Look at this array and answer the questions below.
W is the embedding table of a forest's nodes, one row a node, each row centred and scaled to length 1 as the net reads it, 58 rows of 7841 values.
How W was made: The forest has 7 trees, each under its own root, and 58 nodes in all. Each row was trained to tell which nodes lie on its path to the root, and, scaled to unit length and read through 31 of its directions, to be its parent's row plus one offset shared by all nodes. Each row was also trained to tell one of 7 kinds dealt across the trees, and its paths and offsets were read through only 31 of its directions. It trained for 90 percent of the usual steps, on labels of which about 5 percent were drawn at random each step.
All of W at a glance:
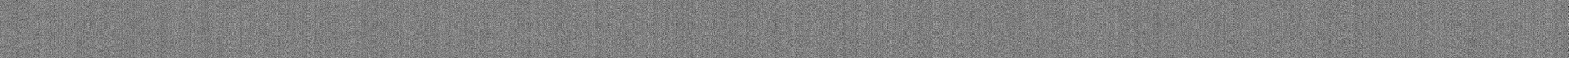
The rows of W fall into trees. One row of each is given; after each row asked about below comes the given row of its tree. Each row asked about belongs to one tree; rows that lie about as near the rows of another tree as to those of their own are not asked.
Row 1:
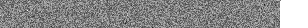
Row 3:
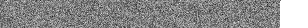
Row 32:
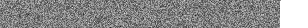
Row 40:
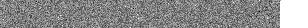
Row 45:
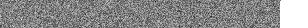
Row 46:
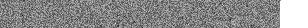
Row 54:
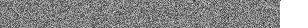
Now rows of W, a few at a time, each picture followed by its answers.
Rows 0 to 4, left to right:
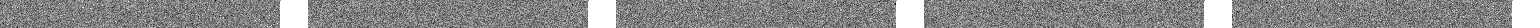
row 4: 40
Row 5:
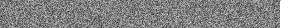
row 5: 32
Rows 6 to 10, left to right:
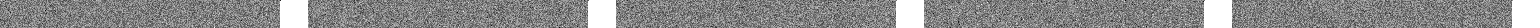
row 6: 54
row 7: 3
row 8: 1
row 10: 46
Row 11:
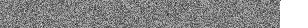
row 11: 45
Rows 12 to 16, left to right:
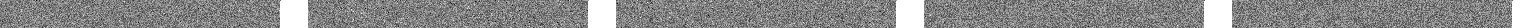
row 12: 54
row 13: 40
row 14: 40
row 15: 3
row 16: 54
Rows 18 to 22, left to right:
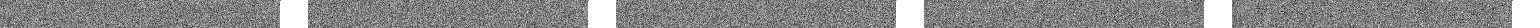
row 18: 3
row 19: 1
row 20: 32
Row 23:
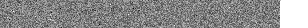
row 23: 40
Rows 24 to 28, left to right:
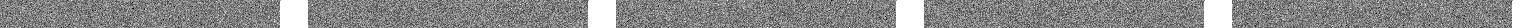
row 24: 40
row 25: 32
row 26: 40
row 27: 1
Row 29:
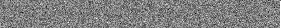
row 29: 3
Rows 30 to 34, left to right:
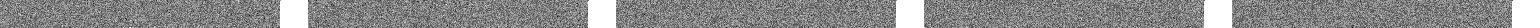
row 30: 40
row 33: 3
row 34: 3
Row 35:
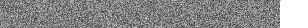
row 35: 46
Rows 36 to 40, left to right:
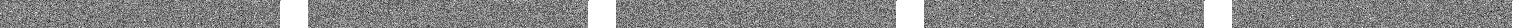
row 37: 3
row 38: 54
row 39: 54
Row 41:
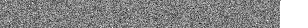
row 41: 40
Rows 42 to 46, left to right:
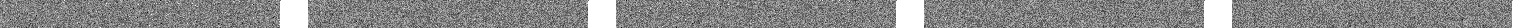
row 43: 45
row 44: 3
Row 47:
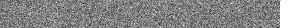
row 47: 40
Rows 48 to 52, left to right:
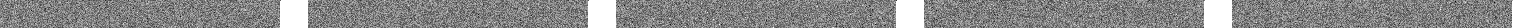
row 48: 1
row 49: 54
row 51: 3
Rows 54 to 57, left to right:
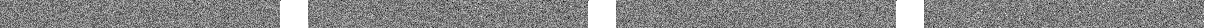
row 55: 3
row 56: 54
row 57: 40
